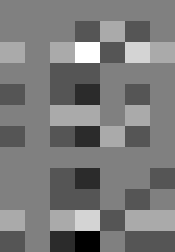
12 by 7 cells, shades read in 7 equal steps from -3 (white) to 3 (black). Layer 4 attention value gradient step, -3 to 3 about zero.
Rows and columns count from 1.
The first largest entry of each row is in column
1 4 5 3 4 1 4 1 4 3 5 4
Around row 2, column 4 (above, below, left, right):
0 -3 0 -1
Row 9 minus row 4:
0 0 0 1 0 0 1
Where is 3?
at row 12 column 4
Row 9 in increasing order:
0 0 0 0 1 1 2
